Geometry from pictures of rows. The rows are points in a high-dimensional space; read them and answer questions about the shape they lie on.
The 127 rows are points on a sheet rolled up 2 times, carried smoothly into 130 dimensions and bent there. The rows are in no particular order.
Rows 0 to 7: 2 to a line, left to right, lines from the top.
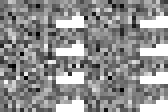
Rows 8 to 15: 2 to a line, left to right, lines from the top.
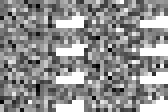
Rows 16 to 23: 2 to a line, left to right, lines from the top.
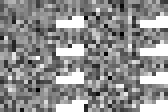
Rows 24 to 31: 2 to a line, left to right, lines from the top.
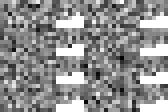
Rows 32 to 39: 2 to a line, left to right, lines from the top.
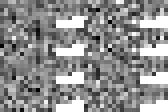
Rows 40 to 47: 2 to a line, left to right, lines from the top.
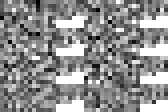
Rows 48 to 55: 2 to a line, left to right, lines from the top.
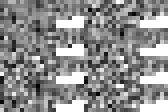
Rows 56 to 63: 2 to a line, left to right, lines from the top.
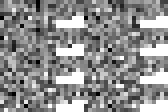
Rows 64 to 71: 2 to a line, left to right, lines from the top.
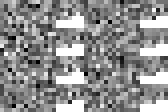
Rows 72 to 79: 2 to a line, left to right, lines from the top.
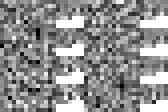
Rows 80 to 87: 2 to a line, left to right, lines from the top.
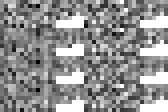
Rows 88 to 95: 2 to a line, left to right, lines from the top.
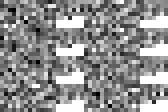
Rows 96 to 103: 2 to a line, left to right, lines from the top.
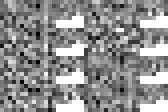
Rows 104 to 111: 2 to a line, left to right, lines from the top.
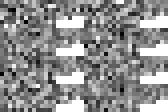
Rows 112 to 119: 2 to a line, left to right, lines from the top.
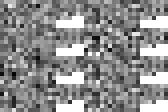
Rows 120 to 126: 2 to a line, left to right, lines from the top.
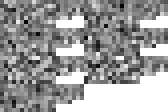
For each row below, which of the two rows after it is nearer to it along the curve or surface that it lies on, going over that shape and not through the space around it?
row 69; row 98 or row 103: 98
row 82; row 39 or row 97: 97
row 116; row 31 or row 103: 31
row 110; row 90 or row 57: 57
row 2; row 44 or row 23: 44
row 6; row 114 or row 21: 21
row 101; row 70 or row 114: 114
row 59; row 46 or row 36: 46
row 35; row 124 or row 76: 124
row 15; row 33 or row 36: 33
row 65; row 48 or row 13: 48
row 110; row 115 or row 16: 115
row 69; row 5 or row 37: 37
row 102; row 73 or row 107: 107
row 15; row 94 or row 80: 80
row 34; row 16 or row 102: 102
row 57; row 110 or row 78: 78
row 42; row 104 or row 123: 123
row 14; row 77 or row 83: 83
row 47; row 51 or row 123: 123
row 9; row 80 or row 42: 80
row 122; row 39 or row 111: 111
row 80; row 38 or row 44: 38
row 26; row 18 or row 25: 18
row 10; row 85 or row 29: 85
